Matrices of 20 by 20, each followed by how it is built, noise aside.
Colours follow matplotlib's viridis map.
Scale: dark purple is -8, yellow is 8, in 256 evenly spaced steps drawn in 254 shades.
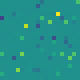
sparse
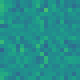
low rank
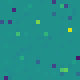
sparse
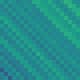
Toeplitz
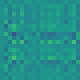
low rank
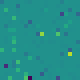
sparse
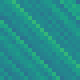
Toeplitz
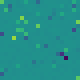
sparse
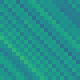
Toeplitz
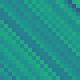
Toeplitz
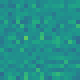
low rank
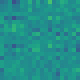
low rank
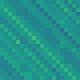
Toeplitz
